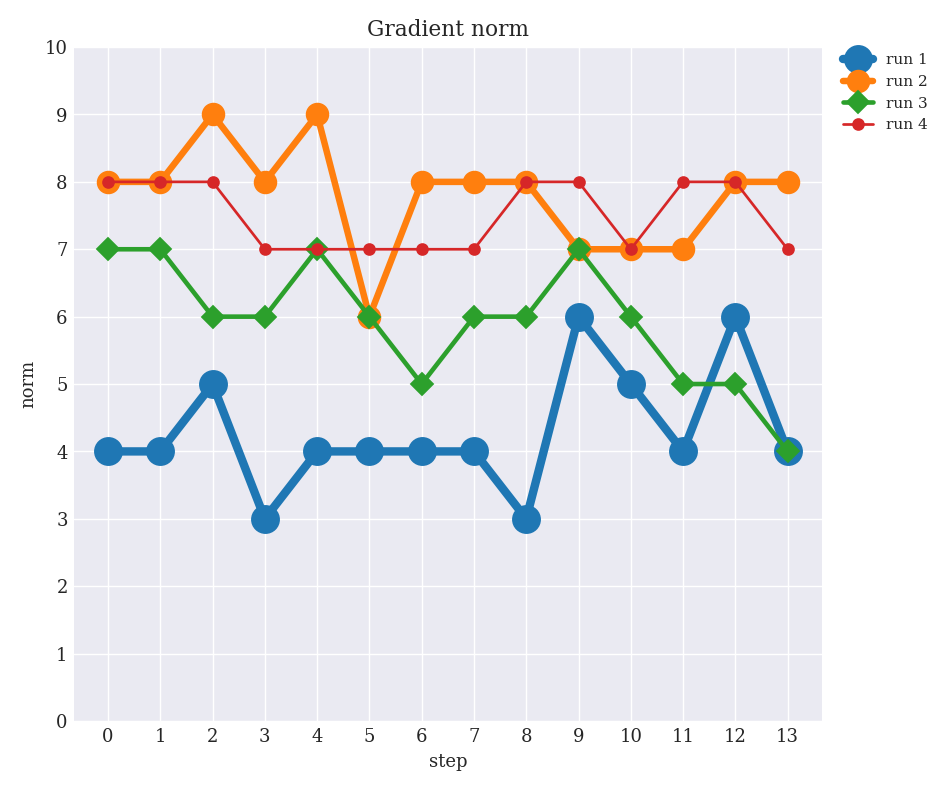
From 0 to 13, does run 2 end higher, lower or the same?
the same
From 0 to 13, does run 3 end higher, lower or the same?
lower
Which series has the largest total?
run 2
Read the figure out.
Title: Gradient norm
x-axis: step, ticks 0 1 2 3 4 5 6 7 8 9 10 11 12 13
y-axis: norm, ticks 0 1 2 3 4 5 6 7 8 9 10
Legend: run 1, run 2, run 3, run 4
Values:
run 1: 4 4 5 3 4 4 4 4 3 6 5 4 6 4
run 2: 8 8 9 8 9 6 8 8 8 7 7 7 8 8
run 3: 7 7 6 6 7 6 5 6 6 7 6 5 5 4
run 4: 8 8 8 7 7 7 7 7 8 8 7 8 8 7
